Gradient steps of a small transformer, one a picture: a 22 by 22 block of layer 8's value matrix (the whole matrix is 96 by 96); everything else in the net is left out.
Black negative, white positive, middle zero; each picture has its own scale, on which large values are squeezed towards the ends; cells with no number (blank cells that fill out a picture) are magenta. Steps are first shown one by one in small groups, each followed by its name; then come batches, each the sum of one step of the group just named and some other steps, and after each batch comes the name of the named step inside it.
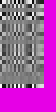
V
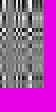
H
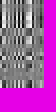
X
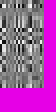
H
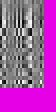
X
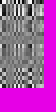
V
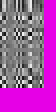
H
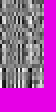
V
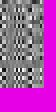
X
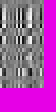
X
